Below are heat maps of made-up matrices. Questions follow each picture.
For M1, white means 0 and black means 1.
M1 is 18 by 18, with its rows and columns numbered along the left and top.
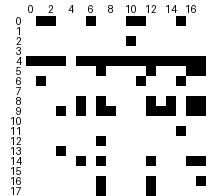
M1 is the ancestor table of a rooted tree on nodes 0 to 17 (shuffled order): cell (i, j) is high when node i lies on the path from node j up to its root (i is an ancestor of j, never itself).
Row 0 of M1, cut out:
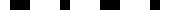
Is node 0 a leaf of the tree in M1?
no
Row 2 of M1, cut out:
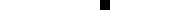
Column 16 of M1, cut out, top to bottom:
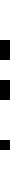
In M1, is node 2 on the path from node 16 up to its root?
no
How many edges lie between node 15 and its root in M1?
4
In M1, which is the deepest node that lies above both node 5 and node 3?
9
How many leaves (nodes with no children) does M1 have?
5
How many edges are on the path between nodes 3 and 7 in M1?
9
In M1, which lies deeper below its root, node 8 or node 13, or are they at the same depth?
the same depth
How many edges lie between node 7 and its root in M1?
8
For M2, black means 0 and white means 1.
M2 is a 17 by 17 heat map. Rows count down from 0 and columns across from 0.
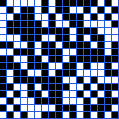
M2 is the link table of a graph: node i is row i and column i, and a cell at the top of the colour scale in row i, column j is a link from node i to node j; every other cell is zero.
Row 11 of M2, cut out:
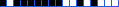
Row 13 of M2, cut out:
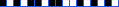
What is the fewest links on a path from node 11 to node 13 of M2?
2
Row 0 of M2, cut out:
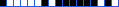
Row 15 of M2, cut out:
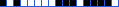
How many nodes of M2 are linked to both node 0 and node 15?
6
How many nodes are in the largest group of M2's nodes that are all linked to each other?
4
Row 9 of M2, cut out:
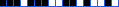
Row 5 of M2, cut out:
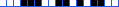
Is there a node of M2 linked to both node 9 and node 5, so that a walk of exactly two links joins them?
yes
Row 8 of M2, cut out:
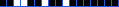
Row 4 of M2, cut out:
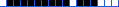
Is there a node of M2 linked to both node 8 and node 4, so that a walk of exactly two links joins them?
no
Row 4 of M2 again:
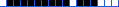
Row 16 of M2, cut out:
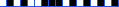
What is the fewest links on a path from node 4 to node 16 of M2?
1
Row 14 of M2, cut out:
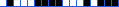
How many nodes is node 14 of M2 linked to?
8
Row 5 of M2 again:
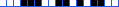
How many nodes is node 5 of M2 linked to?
9
